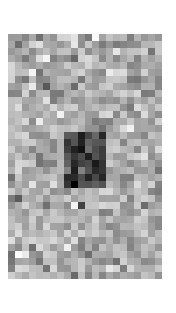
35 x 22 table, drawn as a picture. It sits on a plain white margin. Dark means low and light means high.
Odd patch: lower, in the centre. Slope: none. Histogram: skewed, a long tail of low values. Ninth with the lowest average: centre. Stripes: none.
